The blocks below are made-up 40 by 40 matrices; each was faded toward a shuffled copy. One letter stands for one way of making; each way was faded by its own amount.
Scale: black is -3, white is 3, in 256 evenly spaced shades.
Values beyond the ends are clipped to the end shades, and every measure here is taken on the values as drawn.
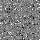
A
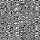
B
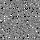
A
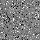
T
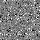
A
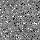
A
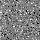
A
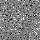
A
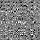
B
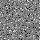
T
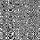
B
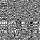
B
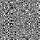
B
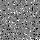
T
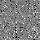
T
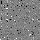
T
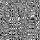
B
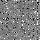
T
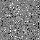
T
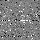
A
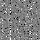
T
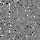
T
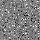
T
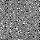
T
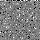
A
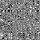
B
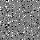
T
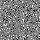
T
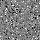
T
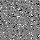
T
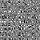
B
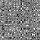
B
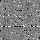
A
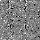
T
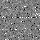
A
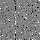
T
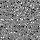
A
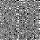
B
